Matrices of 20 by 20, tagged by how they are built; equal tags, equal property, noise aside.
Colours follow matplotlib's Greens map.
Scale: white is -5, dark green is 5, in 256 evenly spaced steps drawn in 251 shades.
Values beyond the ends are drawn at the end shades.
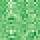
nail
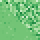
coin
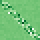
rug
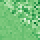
coin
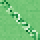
rug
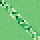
rug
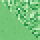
coin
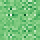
nail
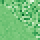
coin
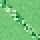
rug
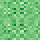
nail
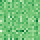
nail
